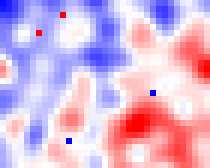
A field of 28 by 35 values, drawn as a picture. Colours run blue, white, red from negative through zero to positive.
Mirror symmetry: none. Lone odd cells: 4, 2 higher and 2 lower than their neighbours. Ninth with the lowest average: top left. Odd rows or columns: none. Slope: up to the bottom right. Grain: blotchy. Ninth with the highest average: bottom right.
